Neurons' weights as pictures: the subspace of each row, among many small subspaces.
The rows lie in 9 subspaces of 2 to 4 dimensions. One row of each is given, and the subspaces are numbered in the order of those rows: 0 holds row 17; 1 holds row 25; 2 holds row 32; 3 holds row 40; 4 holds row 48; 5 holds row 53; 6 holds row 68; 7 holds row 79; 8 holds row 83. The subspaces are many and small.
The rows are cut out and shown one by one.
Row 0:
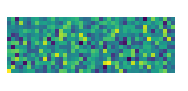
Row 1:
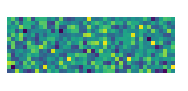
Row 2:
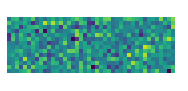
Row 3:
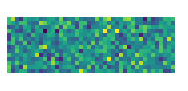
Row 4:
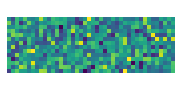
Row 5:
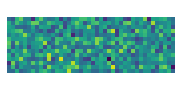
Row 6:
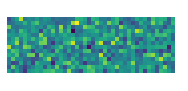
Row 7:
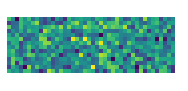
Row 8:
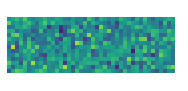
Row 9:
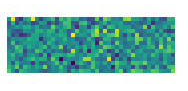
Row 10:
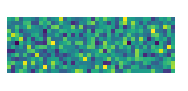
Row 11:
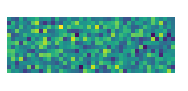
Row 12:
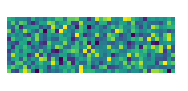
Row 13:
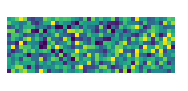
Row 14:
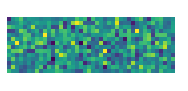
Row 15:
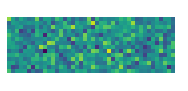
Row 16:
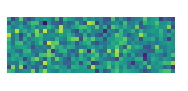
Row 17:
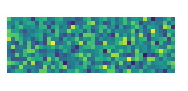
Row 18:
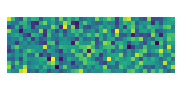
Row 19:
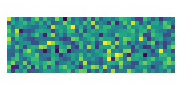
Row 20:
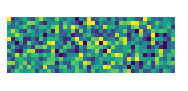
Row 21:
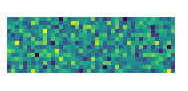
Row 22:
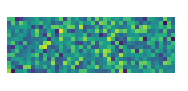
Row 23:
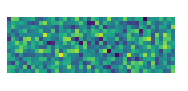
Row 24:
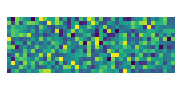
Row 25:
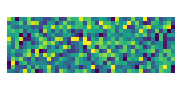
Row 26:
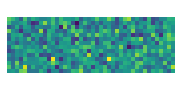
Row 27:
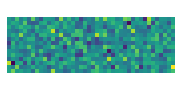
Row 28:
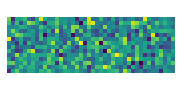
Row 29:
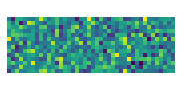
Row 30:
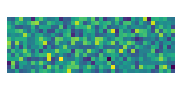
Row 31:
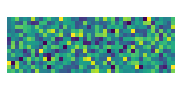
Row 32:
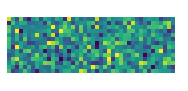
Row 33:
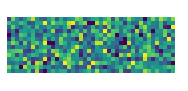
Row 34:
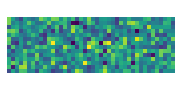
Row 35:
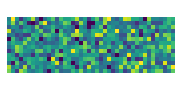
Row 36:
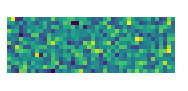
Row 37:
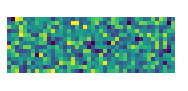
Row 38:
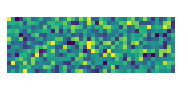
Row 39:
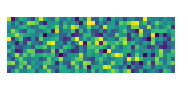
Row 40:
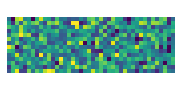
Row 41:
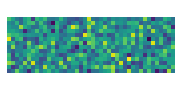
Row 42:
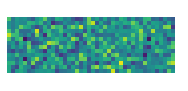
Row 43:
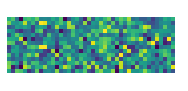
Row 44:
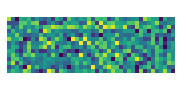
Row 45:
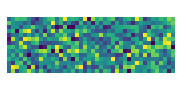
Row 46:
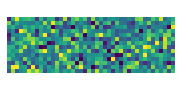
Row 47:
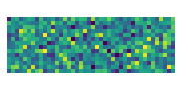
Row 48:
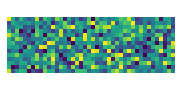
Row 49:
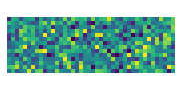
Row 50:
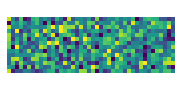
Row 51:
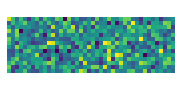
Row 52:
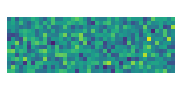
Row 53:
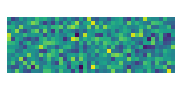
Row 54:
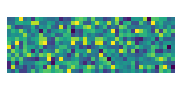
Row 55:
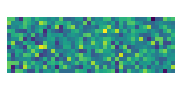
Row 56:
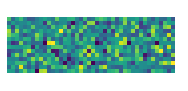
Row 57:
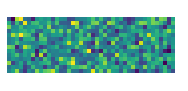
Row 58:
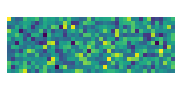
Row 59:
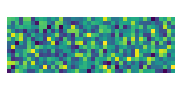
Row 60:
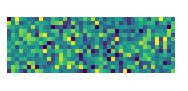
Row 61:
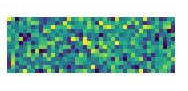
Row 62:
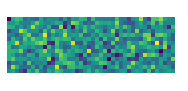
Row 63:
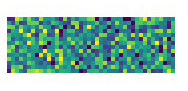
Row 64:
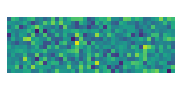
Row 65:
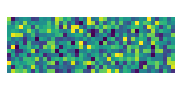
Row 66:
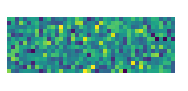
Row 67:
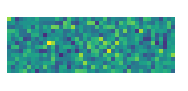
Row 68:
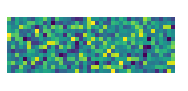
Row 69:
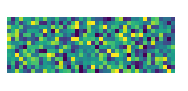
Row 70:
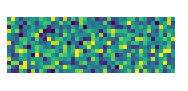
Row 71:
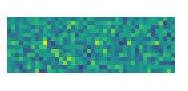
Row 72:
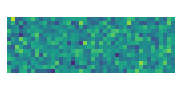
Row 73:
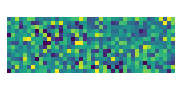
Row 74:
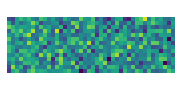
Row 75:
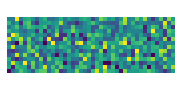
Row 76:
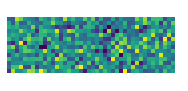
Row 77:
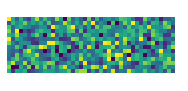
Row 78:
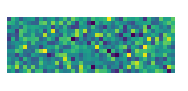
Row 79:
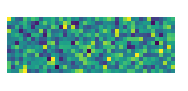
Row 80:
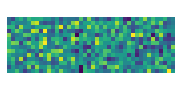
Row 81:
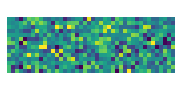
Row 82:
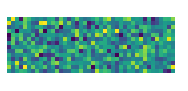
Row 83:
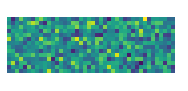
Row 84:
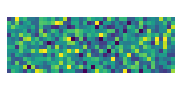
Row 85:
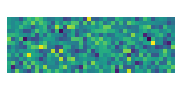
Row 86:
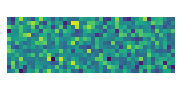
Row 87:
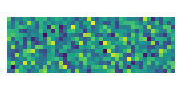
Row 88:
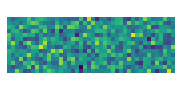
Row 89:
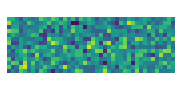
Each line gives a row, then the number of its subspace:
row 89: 3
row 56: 0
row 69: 4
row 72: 3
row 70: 3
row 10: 6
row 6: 1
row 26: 7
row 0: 6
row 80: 5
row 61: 1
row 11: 5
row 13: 2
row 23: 8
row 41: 0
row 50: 2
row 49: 4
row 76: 5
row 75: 6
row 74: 4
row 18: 7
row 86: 8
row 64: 6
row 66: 7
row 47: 4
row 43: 2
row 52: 6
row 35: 8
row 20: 8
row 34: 3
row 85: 2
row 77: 2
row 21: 6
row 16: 0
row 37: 3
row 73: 6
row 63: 5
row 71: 0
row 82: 5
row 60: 7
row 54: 1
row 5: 1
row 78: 4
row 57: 1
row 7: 3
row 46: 5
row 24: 3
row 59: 0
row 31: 1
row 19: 2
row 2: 0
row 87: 5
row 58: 7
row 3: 5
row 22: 0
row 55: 5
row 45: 2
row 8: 2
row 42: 6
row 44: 3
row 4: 7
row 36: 3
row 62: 7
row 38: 1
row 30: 1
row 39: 8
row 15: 4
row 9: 1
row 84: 8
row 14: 8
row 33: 0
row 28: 8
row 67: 8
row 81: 2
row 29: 7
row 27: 3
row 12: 0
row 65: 1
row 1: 0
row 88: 5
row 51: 2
